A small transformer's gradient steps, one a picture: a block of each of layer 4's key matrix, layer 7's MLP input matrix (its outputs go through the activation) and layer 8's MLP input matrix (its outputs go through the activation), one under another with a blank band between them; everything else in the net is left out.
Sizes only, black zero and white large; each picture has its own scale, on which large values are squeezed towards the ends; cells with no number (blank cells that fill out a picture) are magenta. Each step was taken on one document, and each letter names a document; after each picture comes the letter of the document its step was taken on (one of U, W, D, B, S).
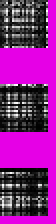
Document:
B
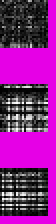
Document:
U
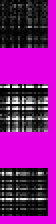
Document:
U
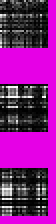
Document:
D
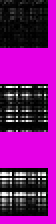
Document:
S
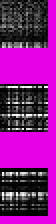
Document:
U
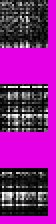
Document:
U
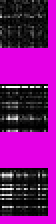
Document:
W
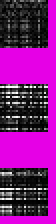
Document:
W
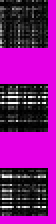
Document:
D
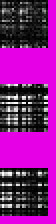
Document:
B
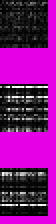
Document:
U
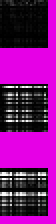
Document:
S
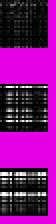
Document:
S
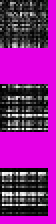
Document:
U
